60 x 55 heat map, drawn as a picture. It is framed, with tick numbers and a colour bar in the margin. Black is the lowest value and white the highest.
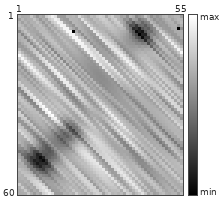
There are three dips. There are two isolated cells, each far lower than the cells round it. Streaks slant down to the right. No row or column stands out. The halves do not mirror each other.
